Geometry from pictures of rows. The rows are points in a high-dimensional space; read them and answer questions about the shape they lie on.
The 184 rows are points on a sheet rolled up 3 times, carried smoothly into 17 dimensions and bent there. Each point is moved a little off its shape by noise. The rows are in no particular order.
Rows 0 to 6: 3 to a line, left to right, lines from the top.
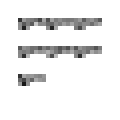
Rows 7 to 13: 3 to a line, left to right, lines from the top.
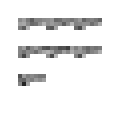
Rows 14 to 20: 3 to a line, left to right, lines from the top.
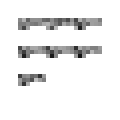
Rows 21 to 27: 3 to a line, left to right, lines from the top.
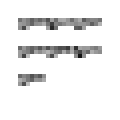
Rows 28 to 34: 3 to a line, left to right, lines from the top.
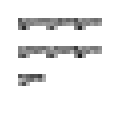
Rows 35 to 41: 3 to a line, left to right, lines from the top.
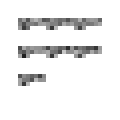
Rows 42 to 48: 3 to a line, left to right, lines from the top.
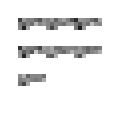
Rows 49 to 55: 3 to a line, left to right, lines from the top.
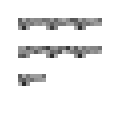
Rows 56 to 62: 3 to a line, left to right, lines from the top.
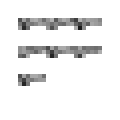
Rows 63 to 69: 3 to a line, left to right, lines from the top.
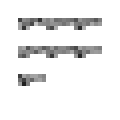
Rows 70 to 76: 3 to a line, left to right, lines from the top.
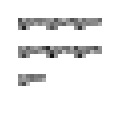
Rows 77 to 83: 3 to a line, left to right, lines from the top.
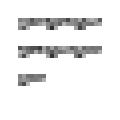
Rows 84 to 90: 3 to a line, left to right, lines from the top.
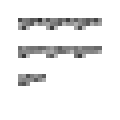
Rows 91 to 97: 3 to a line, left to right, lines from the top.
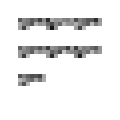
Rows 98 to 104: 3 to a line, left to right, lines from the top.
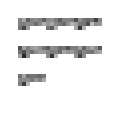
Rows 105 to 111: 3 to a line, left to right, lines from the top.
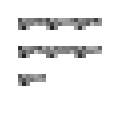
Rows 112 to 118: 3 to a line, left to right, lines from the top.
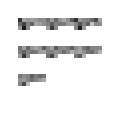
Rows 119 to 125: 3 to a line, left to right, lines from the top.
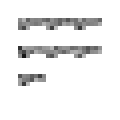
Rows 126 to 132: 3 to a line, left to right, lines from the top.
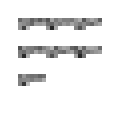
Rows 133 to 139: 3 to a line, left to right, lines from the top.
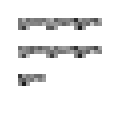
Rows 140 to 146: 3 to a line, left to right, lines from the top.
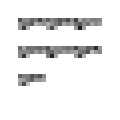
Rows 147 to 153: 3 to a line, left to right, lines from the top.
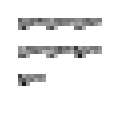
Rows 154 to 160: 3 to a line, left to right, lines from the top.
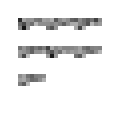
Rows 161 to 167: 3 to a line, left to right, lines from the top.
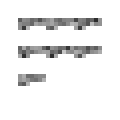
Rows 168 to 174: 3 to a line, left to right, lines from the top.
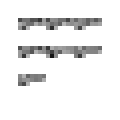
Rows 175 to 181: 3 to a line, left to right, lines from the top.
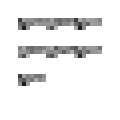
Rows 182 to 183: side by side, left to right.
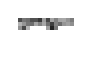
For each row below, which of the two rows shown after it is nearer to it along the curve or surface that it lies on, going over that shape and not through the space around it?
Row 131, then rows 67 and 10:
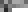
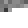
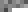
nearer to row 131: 10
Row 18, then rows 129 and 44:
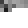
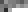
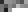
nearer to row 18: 44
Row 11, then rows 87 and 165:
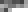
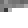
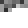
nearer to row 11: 165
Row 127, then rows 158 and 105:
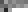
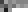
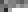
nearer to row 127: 105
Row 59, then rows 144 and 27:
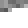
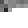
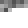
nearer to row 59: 27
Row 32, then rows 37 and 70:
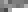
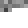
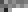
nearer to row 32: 37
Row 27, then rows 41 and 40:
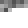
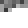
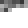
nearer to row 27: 41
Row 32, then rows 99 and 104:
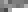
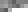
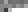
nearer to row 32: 104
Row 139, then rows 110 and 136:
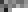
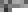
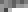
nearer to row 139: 136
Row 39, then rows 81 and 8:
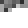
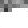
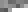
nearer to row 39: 8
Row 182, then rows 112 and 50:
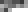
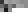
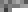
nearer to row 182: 112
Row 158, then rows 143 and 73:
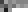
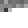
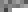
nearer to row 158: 73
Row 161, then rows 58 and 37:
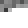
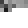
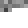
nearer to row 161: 37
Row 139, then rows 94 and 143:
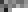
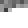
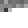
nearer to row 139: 94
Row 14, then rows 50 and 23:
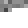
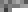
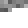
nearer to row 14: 50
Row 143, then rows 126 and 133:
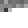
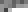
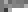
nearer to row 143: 133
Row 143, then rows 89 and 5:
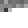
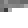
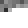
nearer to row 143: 89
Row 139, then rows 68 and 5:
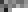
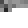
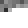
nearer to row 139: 68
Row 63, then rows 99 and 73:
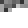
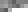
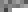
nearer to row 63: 99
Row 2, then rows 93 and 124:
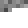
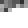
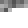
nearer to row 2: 124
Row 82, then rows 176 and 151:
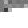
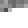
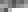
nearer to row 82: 176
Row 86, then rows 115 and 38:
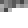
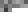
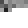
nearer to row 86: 38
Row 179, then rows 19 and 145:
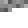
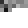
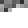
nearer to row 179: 19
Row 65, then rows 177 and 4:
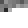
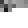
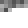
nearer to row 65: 4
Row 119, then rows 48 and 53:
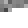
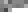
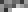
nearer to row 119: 48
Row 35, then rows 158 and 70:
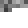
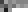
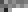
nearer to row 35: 158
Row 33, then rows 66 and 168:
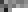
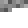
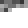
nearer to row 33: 66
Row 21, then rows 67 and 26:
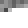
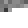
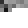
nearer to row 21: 67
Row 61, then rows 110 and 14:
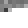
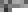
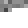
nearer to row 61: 14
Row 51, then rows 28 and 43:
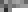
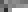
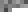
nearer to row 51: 43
